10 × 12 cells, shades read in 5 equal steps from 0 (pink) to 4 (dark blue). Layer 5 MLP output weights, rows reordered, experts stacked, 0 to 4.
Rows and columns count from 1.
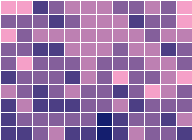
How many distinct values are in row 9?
4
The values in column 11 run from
1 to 3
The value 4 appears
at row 9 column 7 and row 10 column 7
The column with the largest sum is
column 3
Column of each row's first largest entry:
3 4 2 3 1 1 3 1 7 7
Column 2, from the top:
0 2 2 2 0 2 2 1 2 3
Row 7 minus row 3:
1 0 2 1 0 1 1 2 1 -2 0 1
